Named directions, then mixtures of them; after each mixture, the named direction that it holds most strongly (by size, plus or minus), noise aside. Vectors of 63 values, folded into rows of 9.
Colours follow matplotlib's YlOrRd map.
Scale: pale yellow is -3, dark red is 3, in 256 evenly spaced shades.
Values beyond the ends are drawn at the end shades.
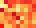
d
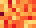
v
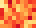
v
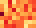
v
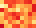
d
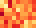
v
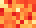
d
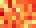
v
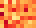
v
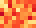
v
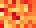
d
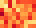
v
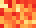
d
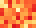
v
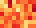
v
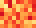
v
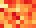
d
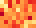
v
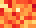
d
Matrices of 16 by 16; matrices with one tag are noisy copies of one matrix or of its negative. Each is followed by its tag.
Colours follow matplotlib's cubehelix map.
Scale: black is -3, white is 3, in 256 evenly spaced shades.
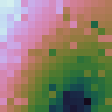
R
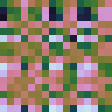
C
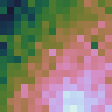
R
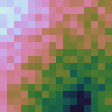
R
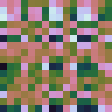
C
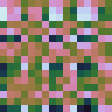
C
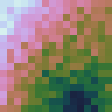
R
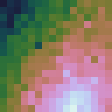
R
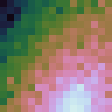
R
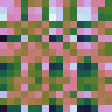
C
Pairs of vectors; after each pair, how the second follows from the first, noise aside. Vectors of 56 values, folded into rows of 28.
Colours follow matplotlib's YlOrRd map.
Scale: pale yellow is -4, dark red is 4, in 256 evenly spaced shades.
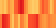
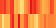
negated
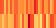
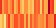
wrapped around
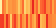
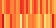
wrapped around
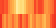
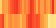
wrapped around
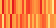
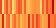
negated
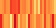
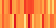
wrapped around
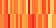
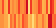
negated
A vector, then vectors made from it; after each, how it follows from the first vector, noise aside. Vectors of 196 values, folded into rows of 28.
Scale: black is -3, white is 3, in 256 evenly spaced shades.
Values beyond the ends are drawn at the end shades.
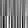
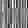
wrapped around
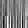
copied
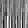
copied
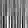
copied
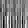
copied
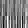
copied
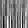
copied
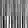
copied
